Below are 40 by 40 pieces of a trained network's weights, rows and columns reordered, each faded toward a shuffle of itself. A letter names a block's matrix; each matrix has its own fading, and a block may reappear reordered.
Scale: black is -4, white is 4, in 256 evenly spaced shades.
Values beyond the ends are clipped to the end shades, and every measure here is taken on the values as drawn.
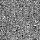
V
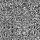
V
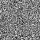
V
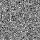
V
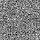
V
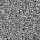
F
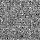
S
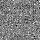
S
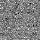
S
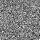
V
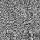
F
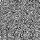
F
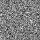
V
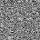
F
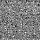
S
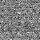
S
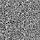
V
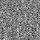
V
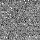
S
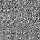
F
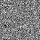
V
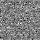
S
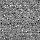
S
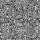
F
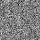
V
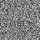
F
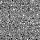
S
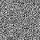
F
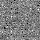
S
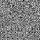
F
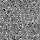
S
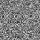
F
